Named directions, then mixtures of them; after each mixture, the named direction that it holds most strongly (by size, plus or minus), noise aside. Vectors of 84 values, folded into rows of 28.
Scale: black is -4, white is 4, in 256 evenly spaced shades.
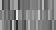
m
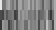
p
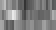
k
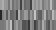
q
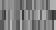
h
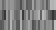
h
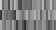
m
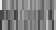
p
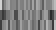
p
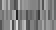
m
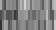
p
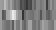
k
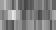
k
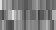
k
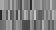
q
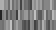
q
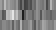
k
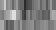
k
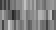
k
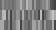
h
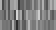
m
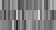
m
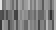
p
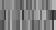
h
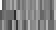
p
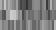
k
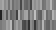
q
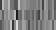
m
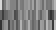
p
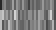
p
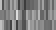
m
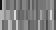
p
